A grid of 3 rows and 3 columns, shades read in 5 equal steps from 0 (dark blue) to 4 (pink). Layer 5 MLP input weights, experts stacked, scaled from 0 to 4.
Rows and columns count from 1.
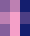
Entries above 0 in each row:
2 3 2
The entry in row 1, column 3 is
0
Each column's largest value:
3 4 1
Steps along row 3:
up down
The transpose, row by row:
2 3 2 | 3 4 4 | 0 1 0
